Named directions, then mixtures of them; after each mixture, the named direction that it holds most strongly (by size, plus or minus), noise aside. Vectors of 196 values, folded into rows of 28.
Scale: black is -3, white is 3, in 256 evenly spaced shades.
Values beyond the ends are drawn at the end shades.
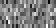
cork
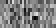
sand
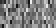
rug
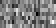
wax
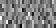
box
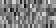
cork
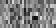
sand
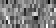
cork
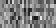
sand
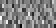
box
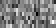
wax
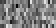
rug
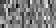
rug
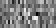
sand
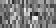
sand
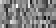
rug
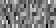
cork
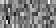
cork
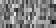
wax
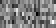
wax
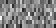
box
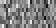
rug
